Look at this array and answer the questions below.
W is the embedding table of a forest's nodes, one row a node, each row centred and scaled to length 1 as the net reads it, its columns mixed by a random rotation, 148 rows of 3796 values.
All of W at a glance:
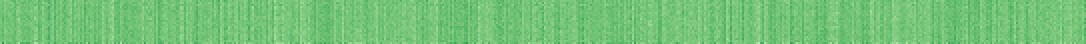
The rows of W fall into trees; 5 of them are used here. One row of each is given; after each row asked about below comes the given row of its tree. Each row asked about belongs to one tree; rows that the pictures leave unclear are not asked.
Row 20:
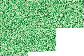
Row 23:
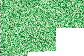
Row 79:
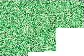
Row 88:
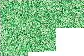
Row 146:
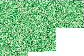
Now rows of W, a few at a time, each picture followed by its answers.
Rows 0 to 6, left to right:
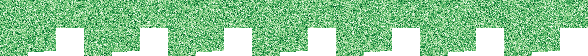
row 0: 79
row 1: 20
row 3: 79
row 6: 23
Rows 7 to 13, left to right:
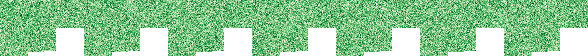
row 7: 88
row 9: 146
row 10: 23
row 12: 146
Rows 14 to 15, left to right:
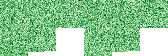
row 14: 79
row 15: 88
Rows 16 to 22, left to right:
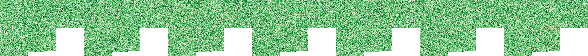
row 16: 88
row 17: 79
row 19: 79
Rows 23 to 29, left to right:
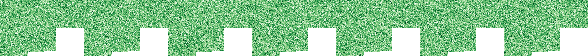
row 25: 79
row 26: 23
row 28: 23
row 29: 23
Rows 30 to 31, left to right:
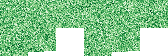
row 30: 79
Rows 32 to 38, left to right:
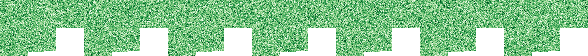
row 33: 20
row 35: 146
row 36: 20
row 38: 79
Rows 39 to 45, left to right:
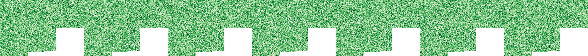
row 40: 146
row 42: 23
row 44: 23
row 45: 146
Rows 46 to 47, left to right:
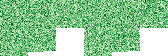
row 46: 20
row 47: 88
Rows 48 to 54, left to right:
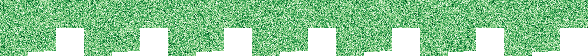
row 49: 20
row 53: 146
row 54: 88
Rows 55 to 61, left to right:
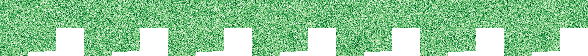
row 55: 23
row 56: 146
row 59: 79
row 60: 20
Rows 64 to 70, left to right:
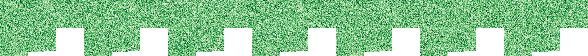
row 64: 23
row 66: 79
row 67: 23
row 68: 23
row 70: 88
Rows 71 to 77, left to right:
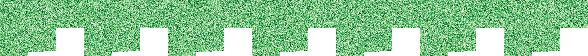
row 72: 23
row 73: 23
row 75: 20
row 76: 88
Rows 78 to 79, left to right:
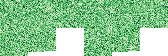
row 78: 23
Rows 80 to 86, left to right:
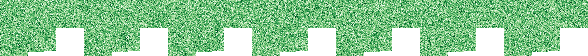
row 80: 79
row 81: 23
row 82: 146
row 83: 88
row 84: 23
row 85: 20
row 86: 23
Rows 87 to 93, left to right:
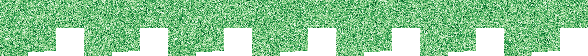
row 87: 79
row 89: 79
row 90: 20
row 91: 88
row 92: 88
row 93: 23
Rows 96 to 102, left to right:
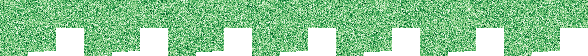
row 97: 23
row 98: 79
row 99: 23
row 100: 23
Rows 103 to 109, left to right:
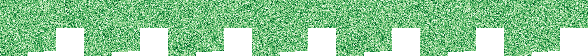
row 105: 79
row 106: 20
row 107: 79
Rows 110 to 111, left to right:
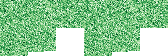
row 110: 23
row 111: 23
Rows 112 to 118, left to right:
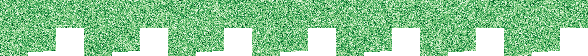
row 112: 20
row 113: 79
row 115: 88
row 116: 79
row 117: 146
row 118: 23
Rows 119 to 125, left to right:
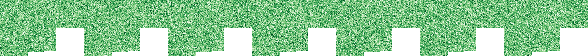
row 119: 79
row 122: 23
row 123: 79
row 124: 23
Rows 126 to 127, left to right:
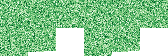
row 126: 20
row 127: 23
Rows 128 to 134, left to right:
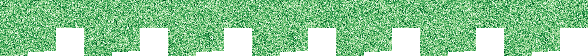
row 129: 79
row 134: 23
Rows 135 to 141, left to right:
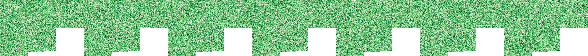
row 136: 23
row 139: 79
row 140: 20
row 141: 79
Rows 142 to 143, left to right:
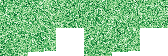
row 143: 79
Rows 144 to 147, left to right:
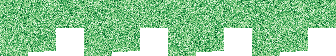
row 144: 88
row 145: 23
